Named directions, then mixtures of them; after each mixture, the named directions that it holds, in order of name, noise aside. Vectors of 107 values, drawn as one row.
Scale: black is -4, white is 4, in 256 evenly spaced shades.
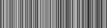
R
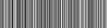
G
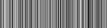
G, R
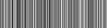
G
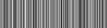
G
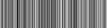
G, R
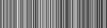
G, R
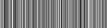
G, R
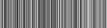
R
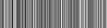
G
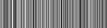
G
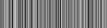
G, R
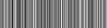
G
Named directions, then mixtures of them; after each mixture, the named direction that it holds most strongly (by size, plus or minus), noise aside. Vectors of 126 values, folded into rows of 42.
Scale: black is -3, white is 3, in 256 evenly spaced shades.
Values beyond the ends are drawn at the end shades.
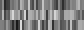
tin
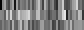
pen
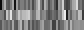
pen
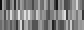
pen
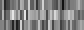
tin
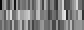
pen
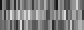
pen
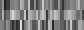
tin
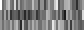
pen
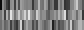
pen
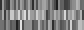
tin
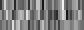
pen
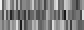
pen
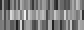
tin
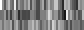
pen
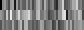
pen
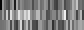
pen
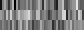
pen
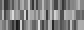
tin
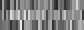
tin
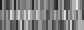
pen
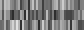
tin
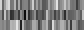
tin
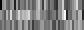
pen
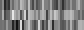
tin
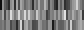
pen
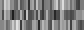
tin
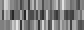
tin
